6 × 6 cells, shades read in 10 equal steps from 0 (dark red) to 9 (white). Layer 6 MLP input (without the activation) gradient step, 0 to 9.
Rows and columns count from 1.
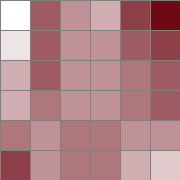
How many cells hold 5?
11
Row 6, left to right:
2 5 4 4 6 7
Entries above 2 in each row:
4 5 6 6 6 5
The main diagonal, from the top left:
9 3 5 5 5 7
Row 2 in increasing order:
2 3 3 5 5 8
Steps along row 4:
down up same down down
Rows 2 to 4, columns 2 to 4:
3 5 5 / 3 5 5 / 4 5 5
